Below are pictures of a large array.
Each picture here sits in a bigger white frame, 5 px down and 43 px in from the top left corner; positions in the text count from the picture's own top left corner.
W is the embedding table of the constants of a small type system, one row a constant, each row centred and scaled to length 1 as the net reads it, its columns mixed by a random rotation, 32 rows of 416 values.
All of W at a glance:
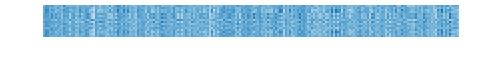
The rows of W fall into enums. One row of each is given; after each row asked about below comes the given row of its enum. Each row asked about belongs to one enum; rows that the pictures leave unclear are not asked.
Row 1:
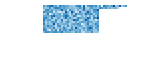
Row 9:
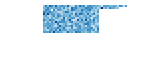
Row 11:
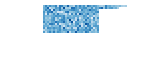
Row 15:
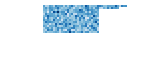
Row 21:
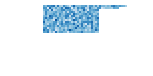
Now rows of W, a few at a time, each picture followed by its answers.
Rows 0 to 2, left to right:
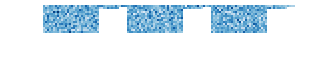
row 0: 15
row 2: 11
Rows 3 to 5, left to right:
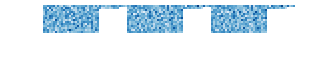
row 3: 21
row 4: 1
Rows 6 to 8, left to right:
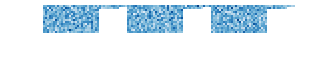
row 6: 21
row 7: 1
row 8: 11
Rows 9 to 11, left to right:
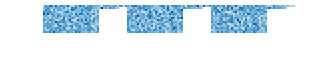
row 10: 1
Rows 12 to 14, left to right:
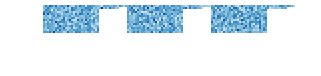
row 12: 9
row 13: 11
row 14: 21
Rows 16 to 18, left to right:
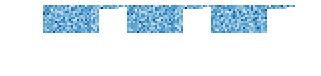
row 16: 9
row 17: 9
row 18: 1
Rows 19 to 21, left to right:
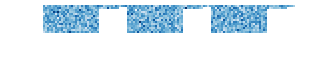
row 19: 15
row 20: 9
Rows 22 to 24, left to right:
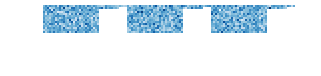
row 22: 11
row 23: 15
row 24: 9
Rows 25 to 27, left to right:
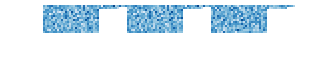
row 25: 1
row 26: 1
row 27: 21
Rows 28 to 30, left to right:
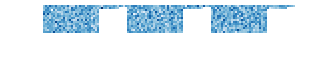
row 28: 9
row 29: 1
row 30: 21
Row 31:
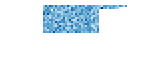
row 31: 9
